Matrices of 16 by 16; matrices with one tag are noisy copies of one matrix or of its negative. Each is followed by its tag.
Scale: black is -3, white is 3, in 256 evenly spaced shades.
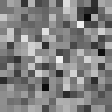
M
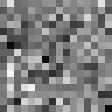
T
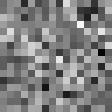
M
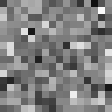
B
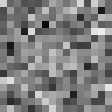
B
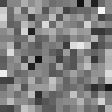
B
